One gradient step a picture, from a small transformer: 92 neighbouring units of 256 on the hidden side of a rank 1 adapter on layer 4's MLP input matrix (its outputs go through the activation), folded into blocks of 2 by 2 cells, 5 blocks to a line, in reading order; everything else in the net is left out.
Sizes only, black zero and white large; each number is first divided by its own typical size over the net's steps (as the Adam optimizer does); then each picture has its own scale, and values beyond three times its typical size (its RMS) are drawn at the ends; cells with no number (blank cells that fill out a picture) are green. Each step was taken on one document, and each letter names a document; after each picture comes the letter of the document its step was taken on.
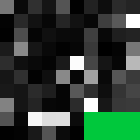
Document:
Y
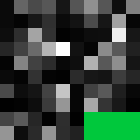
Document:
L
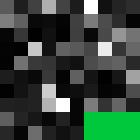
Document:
L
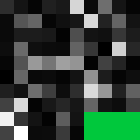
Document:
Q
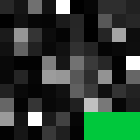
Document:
Y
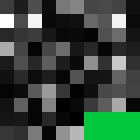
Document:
L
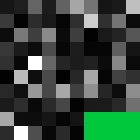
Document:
Q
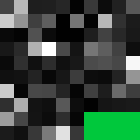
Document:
L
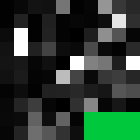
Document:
Y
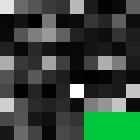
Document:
Q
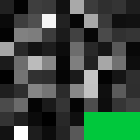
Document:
Q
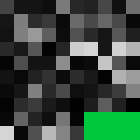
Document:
L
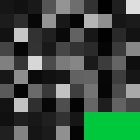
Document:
Q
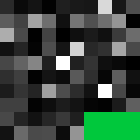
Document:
Q
